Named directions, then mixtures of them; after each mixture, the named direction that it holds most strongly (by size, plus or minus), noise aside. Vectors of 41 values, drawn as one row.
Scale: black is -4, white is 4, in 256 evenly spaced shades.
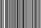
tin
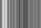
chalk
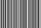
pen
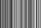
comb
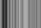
chalk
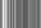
chalk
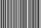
pen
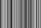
comb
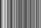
chalk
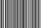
tin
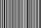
pen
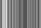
chalk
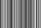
comb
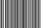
tin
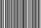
tin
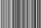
comb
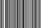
tin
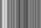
chalk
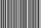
pen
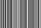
pen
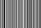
tin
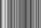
chalk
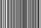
pen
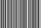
pen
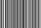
tin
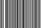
tin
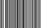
tin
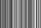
comb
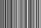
comb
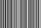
pen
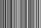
comb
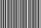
pen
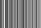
tin
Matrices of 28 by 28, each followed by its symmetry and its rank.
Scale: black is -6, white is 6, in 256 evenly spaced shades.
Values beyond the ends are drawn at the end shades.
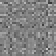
neither, rank five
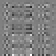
neither, rank two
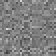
neither, rank five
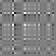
symmetric, rank one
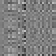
neither, rank two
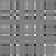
symmetric, rank one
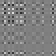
symmetric, rank one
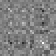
symmetric, rank three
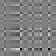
neither, rank one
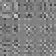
symmetric, rank three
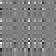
neither, rank one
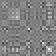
symmetric, rank three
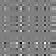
neither, rank one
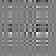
neither, rank one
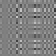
neither, rank one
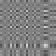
symmetric, rank one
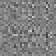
neither, rank five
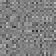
neither, rank five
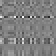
neither, rank two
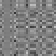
neither, rank two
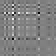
symmetric, rank one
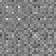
symmetric, rank three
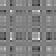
symmetric, rank one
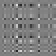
neither, rank one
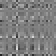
neither, rank two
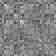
symmetric, rank three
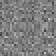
neither, rank five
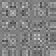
symmetric, rank three
